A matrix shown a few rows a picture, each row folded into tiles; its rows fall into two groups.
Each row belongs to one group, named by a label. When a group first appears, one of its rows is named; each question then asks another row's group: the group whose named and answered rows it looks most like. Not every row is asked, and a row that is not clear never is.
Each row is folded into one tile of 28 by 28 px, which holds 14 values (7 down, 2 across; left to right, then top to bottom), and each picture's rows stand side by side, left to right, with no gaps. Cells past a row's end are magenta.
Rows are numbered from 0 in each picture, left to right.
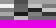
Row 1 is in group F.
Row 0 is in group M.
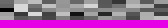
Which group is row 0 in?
F
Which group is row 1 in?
F
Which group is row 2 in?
F
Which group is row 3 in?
M
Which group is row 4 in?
F
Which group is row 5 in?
M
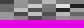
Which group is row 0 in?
F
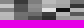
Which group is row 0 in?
M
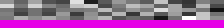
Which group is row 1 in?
M
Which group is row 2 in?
F
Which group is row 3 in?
M
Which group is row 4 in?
F
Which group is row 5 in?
F
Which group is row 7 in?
M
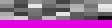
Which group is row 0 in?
M
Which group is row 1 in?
M
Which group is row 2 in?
F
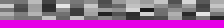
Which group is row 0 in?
M
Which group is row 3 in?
M
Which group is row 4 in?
F
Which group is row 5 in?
F
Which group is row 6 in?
F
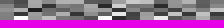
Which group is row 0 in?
M
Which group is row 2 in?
F
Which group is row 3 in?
M
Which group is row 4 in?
F
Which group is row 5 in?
M
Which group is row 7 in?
F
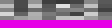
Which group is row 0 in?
M
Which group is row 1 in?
M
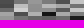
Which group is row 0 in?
F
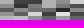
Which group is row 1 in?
F
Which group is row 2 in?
F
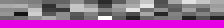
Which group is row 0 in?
F
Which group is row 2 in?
F
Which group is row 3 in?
M
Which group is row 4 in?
F
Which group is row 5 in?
M
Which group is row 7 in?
F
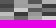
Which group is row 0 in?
F
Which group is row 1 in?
M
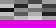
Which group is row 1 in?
M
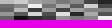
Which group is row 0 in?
F
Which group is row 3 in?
M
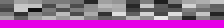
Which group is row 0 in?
F
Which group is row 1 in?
M
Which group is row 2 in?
M
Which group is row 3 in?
F
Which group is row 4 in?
M
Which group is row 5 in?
M
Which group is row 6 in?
F
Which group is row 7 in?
F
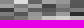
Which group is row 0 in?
F
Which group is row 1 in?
M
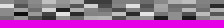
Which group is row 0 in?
M
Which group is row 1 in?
F
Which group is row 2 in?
F
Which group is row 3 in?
M
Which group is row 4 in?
F
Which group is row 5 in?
F
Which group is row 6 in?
F
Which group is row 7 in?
M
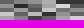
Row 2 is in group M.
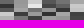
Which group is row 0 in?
F
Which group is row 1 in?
M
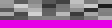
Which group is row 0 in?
F
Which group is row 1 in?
M
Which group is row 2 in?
F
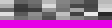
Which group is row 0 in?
M
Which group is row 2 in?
M
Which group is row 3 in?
F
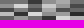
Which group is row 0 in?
F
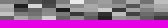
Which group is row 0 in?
M
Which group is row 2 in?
F
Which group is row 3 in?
F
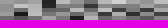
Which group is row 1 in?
M
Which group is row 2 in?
F
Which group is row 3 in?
F
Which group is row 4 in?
F
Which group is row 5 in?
F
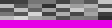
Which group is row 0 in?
M
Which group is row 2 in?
F
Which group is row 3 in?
F
